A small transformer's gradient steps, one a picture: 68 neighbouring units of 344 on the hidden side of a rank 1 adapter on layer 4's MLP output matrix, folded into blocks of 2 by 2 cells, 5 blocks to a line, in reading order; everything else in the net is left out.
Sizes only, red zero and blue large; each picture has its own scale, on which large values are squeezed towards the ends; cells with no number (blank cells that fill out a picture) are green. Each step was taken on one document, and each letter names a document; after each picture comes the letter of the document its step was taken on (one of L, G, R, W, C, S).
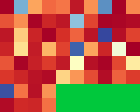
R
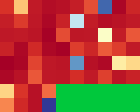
R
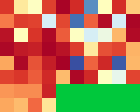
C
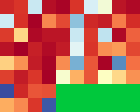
R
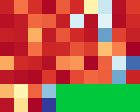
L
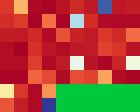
R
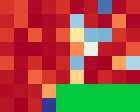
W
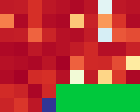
L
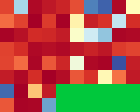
C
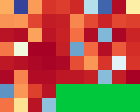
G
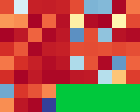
C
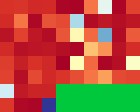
C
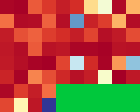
L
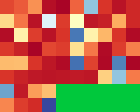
C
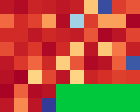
L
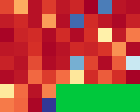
R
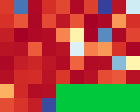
G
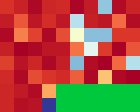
W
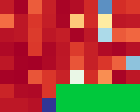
L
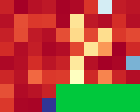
W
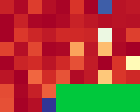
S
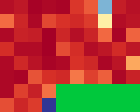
S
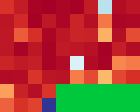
S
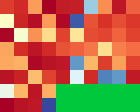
S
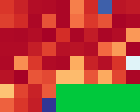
S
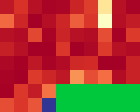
S
